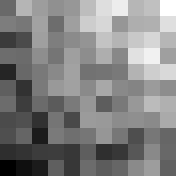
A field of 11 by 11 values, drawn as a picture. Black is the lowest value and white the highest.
Stripes: none. Slope: up to the top right. Ninth with the highest average: top right. Ninth with the lowest average: bottom left. Mirror symmetry: none.
